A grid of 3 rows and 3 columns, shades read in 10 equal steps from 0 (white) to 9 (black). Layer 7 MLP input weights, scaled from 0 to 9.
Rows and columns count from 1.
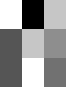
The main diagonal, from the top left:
0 2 5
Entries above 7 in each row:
1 0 0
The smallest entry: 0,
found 2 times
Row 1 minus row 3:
-6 9 -3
